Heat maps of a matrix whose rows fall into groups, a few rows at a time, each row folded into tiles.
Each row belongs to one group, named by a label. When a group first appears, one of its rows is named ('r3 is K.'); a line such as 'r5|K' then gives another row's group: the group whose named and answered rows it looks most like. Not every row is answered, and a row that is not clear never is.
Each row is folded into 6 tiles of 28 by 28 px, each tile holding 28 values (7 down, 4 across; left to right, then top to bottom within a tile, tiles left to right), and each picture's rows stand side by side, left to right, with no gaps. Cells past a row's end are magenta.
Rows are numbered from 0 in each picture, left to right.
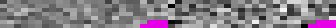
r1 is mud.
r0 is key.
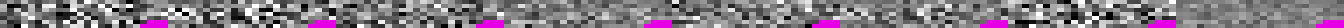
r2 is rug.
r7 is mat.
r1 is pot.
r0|rug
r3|mat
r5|pot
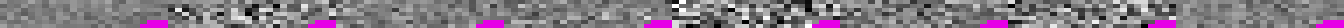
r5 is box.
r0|mud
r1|box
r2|key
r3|mat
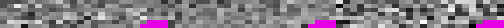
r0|mat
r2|mud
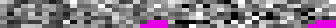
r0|rug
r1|rug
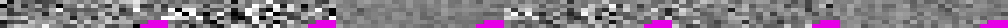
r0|mud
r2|mud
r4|key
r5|mat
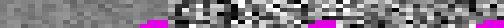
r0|mat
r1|rug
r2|key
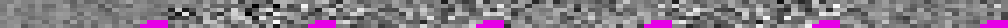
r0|mat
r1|box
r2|key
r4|key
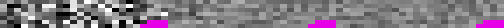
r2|key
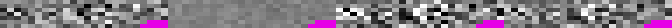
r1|mat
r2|pot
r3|pot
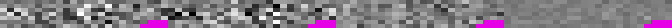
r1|box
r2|mat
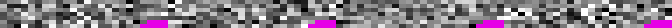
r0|rug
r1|key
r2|mud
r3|pot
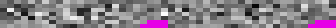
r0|box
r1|box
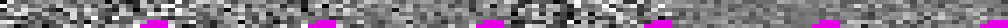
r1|key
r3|rug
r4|box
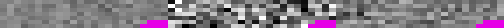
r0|mat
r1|key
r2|box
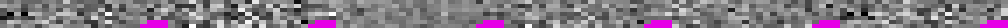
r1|rug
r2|mud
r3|rug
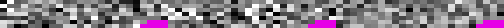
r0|key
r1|pot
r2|mud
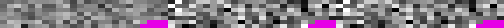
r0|mat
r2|key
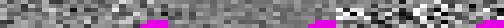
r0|mud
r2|pot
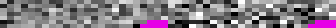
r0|mud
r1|rug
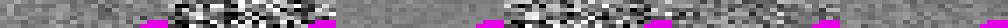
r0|mat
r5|mat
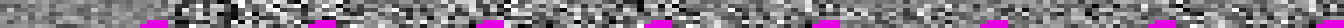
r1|rug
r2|mud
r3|key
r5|pot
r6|box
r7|mud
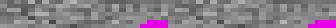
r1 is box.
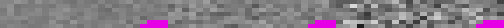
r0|mat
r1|box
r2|mat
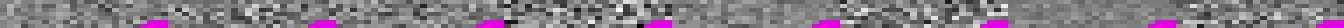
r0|mat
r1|pot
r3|mud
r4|box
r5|key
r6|mat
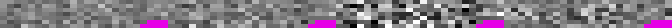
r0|rug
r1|rug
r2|rug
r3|pot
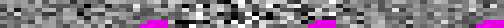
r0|box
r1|rug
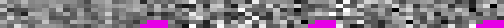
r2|key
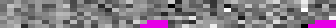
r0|mat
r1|mud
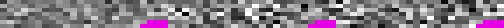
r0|key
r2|key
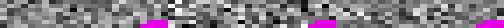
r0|mud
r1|key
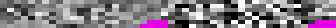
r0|box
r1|rug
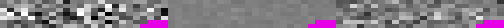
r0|pot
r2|mat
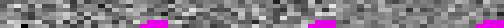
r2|mud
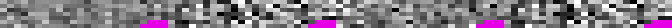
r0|mud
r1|rug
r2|key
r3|rug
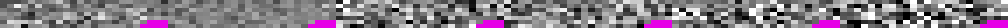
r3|mud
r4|pot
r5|rug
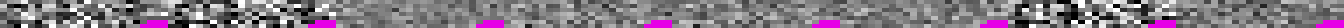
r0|rug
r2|key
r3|mat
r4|mat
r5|key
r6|rug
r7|box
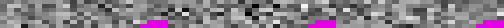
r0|mat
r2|box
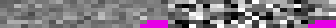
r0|mat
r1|rug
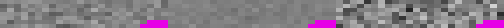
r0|box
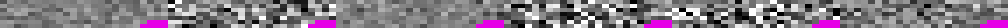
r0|key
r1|key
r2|mud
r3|rug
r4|pot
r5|box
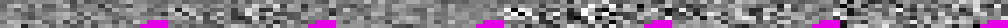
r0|mat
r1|pot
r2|box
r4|box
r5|mud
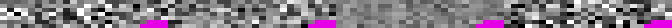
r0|pot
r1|mud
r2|mat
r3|rug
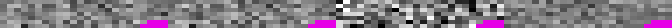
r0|mat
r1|mat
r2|key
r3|box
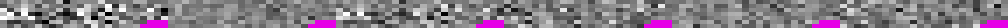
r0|pot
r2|pot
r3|mud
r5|key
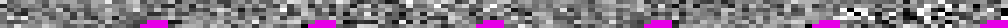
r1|mud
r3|mud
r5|pot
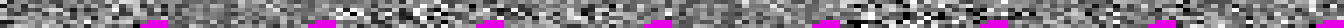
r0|mud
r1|rug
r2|pot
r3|box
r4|rug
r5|rug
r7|mud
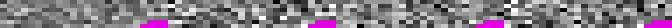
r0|key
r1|key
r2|mat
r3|key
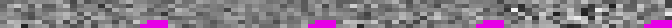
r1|key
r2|mat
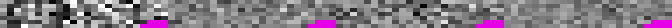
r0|rug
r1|mud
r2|box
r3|mat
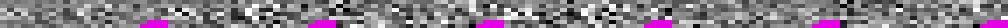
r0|pot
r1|pot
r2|mud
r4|mat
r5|mud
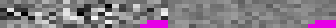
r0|box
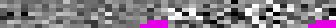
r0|box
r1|pot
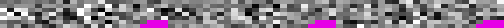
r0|pot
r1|box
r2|rug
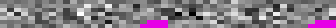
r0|pot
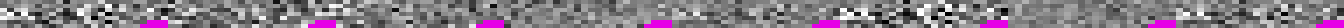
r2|key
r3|mud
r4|pot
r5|pot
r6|mat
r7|pot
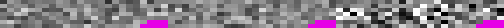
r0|key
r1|box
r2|pot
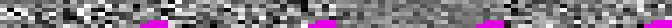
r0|pot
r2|box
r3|mud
